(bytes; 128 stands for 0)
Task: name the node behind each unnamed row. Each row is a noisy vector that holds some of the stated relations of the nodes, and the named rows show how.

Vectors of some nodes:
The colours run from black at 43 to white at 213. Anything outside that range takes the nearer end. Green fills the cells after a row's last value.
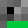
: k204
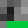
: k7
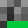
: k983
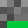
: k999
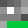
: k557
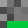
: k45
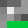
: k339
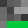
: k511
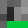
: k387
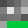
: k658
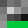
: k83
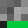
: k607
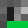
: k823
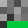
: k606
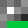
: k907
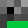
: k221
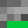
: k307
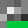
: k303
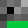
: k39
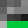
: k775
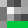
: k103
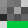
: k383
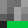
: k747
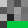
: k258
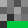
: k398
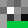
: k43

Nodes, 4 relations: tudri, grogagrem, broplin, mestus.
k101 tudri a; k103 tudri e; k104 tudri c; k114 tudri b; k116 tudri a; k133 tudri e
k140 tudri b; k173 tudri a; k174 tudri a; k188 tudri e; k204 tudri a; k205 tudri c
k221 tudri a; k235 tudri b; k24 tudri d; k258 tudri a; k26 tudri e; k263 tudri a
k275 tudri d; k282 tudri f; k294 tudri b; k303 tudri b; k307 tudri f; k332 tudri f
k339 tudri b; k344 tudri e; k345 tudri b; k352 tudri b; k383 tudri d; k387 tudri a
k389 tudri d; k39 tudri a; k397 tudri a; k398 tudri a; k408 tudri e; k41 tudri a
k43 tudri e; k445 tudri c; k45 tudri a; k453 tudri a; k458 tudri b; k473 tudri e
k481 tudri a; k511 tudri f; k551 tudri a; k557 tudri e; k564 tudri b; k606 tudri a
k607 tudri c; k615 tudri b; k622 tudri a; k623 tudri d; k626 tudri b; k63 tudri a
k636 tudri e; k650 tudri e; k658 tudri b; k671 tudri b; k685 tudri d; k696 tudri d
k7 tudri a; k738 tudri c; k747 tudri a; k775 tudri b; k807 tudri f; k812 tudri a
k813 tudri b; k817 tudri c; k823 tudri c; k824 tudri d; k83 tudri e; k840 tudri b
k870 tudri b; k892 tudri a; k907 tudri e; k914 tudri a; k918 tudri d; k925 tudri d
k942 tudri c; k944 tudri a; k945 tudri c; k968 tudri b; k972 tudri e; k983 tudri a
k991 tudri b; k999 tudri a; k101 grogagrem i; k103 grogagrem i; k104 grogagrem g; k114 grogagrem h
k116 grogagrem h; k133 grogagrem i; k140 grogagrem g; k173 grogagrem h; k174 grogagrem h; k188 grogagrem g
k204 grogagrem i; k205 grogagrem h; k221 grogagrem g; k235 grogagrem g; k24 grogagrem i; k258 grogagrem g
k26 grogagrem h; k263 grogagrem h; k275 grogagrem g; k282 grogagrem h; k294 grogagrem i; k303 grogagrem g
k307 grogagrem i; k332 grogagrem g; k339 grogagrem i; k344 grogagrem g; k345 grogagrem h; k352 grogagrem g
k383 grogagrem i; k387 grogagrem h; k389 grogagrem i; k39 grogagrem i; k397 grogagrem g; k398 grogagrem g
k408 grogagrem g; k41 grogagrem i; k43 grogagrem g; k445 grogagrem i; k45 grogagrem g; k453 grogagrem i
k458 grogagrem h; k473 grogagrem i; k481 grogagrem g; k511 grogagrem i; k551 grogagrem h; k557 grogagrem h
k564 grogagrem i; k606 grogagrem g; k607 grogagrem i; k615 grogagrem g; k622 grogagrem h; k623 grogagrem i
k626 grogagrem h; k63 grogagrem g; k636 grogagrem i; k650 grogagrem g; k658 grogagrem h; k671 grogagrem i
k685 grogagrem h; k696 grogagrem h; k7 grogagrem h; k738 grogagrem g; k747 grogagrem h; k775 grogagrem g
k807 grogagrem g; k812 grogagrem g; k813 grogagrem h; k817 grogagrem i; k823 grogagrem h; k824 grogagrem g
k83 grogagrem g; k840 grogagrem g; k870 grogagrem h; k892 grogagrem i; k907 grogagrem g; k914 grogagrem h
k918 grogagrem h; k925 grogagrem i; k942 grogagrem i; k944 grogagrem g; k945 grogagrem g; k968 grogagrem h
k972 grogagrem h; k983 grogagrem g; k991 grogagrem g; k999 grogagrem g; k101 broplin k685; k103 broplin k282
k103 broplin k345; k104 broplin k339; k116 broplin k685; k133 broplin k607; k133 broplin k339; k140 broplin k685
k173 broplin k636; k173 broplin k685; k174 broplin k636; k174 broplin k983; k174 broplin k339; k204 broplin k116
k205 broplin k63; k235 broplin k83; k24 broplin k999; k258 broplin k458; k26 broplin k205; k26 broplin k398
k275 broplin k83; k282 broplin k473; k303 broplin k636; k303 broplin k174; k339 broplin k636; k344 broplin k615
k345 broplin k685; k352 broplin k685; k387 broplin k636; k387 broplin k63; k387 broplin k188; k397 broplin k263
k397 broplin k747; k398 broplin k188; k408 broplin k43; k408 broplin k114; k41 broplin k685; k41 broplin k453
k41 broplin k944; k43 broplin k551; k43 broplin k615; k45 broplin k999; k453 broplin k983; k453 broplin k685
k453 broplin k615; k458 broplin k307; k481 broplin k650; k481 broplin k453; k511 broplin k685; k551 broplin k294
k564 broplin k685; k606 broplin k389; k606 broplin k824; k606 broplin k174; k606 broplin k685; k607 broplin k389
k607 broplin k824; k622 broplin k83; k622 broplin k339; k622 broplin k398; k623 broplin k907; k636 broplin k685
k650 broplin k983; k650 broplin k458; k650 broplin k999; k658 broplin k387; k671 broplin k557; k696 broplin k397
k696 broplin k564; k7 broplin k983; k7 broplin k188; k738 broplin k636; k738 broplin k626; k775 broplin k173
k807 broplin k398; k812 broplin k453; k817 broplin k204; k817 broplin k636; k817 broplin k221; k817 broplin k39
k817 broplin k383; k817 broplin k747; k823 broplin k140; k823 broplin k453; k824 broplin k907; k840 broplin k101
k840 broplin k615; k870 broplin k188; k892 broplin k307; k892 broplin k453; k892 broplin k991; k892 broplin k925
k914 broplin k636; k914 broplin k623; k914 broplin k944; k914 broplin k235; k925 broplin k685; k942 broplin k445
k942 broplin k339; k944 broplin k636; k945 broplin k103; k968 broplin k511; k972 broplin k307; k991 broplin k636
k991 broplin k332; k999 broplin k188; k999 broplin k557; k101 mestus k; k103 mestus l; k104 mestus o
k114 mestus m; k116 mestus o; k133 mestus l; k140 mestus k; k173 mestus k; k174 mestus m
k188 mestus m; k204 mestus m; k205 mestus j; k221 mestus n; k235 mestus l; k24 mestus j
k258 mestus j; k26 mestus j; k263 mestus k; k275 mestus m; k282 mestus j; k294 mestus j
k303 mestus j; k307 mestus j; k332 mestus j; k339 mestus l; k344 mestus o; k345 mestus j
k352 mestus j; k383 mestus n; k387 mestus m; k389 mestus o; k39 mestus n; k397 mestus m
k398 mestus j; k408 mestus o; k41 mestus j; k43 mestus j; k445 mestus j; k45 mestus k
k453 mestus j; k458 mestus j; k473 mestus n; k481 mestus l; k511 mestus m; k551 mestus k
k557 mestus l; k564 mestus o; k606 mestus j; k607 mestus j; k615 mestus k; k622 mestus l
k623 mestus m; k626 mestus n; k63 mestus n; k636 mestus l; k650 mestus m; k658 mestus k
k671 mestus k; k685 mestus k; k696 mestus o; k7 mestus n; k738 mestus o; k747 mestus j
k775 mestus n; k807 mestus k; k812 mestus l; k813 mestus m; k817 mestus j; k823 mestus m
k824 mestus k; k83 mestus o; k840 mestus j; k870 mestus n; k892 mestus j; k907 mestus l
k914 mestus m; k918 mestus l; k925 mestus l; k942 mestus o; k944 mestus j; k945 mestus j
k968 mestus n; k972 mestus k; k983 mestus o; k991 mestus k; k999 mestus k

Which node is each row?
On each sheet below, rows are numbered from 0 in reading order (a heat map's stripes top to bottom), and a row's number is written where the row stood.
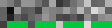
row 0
k397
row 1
k101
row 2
k870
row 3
k24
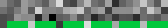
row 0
k173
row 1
k408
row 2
k282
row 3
k275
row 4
k626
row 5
k824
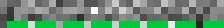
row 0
k116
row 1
k696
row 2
k564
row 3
k972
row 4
k925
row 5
k389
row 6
k623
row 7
k263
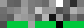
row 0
k622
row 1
k294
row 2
k945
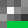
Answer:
k235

